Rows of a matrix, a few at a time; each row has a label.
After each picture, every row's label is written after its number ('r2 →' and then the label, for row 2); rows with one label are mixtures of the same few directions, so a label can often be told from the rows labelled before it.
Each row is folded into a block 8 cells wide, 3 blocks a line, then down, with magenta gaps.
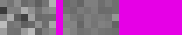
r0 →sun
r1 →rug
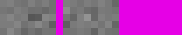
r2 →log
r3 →sun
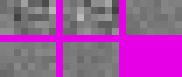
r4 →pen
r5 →pen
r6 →rug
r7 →rug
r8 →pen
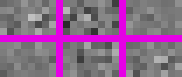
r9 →log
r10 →sun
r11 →sun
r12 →rug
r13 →pen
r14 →log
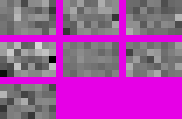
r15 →pen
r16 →rug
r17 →rug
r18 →rug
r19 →pen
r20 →sun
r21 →sun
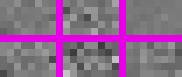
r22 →rug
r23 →sun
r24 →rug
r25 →rug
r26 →rug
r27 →pen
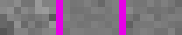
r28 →rug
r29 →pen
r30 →sun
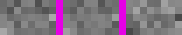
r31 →rug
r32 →rug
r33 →rug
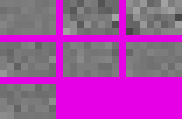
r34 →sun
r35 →rug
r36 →rug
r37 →rug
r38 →pen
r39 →sun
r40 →rug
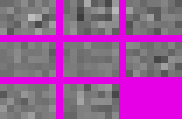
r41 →log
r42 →pen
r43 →sun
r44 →pen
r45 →pen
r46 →log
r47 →sun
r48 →pen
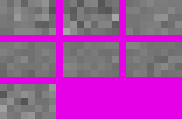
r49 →pen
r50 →rug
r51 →log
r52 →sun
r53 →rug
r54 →log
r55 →sun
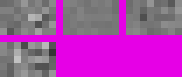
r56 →log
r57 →pen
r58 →pen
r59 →pen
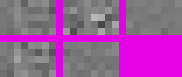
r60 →pen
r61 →log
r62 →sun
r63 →pen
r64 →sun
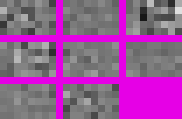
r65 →sun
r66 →sun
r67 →pen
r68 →pen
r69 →sun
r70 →rug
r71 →pen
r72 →sun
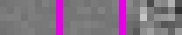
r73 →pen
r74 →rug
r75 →pen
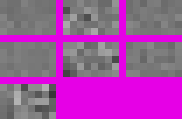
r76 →rug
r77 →sun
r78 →rug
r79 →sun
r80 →rug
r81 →pen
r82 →pen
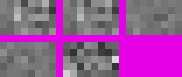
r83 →pen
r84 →pen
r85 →log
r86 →sun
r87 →rug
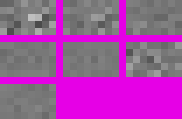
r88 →log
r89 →log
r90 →log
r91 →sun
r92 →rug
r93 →sun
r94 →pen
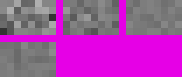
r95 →rug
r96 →sun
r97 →sun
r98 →pen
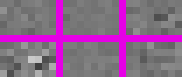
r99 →sun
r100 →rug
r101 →log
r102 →log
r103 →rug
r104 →pen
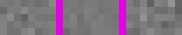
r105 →sun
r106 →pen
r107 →pen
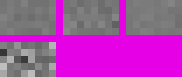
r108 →pen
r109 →rug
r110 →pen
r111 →sun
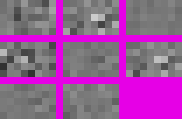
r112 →pen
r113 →log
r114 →pen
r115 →sun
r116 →log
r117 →log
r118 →log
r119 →rug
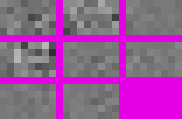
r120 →log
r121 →rug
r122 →sun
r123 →pen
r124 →log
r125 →sun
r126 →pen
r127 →log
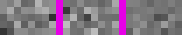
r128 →rug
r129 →sun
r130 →log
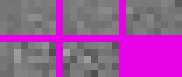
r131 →log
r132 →rug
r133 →sun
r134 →pen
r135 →sun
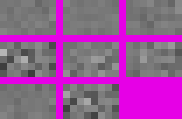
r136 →rug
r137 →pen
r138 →pen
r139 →sun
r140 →log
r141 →pen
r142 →rug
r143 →sun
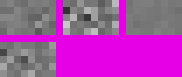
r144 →log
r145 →sun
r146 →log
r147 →sun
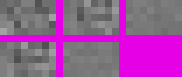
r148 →rug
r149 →pen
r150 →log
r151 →pen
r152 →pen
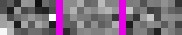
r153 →rug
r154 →rug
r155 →sun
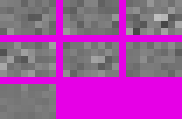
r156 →log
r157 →rug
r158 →log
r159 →sun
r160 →log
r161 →pen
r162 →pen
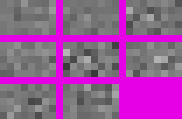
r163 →pen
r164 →sun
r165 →sun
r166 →rug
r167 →sun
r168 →log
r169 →log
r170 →pen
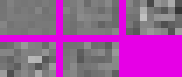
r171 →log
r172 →pen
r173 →pen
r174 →log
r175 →pen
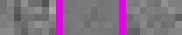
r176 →pen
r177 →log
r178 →rug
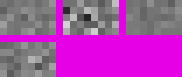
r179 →sun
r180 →sun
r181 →pen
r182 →log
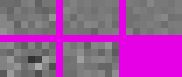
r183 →rug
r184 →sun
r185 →log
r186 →log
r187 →pen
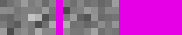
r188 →log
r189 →sun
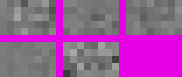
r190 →pen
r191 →log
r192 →pen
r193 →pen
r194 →rug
